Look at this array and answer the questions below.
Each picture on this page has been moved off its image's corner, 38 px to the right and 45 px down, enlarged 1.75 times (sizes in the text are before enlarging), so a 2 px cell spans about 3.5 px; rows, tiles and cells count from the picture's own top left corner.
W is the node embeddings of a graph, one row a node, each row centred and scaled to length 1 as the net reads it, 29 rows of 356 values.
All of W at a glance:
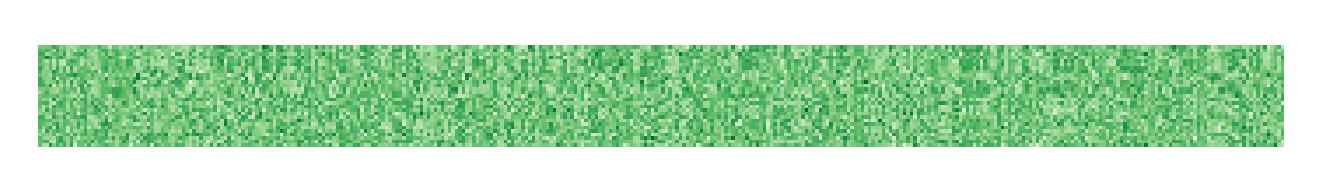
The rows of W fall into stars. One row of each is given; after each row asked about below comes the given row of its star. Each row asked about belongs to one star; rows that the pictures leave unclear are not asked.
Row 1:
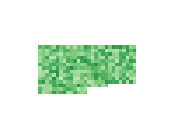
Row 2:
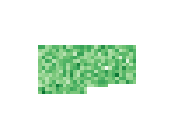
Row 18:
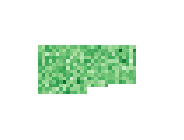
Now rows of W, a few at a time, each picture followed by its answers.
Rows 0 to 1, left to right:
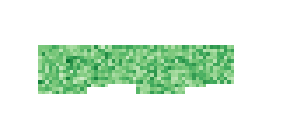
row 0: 1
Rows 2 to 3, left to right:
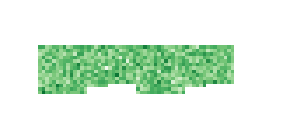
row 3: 1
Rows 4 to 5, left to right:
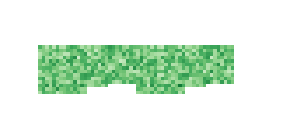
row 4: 2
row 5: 1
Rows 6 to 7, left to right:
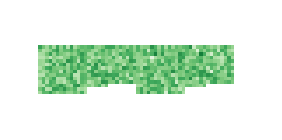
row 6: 2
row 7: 2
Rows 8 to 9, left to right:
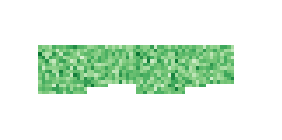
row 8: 18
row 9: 18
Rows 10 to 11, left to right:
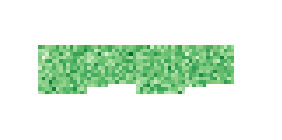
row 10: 2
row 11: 2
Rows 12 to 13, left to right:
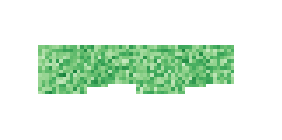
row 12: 2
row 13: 1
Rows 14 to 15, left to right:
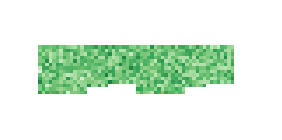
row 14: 1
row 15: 18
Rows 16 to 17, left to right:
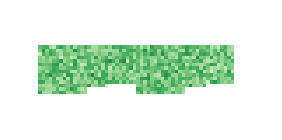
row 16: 1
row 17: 18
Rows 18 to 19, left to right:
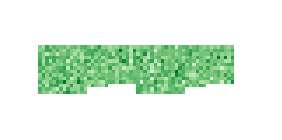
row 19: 18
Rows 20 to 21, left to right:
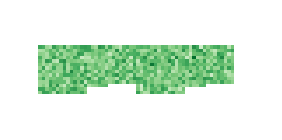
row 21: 1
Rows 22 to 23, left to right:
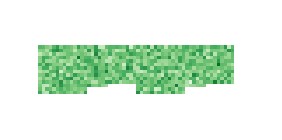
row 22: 1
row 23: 1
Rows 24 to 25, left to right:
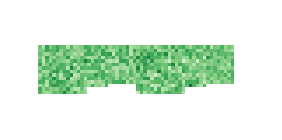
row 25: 18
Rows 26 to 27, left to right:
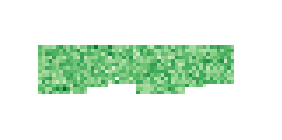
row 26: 2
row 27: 1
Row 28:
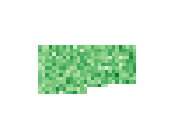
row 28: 2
